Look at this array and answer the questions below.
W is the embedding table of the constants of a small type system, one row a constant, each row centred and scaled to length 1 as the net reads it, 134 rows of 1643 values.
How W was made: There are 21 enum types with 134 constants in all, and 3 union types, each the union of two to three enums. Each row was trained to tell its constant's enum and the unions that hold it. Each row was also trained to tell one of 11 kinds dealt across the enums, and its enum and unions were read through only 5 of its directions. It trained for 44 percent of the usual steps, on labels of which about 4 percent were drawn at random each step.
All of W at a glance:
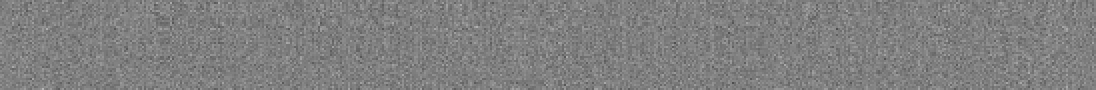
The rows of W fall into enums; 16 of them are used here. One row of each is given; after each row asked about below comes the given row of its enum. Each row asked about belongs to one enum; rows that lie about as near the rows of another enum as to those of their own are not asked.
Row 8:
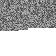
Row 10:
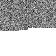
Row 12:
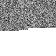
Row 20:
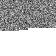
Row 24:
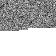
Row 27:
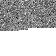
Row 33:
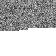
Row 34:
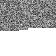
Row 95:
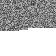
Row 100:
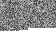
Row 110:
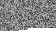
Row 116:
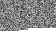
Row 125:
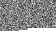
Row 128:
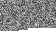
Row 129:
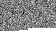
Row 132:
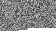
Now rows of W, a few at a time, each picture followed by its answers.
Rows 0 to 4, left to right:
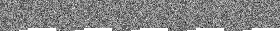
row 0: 116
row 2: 34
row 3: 95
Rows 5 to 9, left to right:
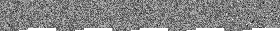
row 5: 34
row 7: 125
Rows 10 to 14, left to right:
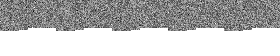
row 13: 10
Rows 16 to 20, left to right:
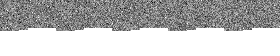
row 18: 125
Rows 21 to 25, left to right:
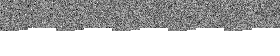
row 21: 10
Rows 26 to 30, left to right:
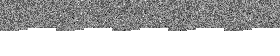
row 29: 34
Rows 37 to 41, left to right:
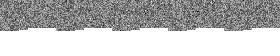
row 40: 116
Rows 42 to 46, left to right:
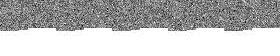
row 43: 10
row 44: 110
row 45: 132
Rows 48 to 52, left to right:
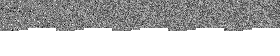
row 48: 33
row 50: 24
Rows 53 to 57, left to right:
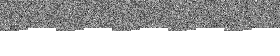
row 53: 34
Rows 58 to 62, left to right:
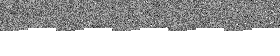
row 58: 27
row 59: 12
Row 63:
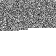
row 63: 27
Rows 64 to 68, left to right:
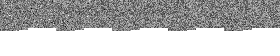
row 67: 95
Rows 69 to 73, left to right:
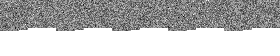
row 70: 125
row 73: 110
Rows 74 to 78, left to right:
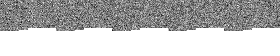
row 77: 128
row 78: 24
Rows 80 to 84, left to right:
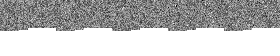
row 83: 10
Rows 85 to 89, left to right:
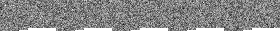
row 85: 24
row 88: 33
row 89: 95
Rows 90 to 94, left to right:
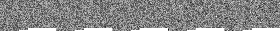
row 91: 116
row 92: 128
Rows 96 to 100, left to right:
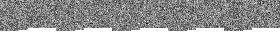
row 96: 100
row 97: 27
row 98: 34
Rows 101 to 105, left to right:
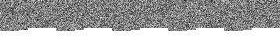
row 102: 125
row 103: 125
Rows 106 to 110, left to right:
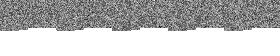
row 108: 95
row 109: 100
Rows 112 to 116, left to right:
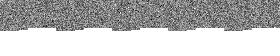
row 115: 132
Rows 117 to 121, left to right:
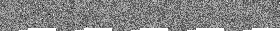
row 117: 8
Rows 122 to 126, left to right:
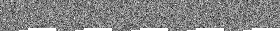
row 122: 12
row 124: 95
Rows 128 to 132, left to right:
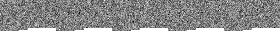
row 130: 116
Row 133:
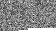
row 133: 27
